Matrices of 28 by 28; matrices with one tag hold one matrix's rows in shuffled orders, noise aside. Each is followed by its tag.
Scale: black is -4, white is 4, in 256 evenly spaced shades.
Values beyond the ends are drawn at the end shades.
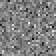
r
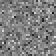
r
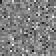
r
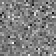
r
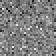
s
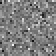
r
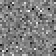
s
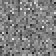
s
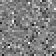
r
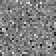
s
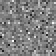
r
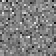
s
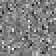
r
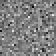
r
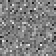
s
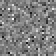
r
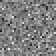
r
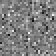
r
